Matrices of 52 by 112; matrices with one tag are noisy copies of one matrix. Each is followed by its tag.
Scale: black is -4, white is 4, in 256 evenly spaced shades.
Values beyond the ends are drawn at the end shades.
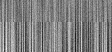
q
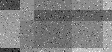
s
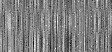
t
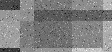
s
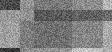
s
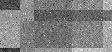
s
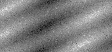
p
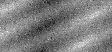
p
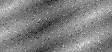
p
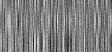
t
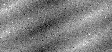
p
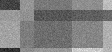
s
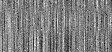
t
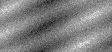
p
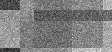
s
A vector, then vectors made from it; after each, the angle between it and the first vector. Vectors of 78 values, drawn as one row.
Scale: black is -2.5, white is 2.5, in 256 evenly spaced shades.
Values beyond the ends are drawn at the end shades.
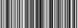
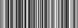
orthogonal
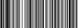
partly aligned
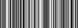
nearly opposite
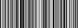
partly opposed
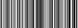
nearly parallel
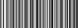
partly aligned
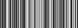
nearly opposite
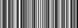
partly opposed
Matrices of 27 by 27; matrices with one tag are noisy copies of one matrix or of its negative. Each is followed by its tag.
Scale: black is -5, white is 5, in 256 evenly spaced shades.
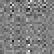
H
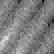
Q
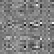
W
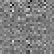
H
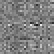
W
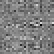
W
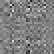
H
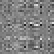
W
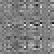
W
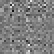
H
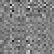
H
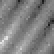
Q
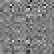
H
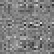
W
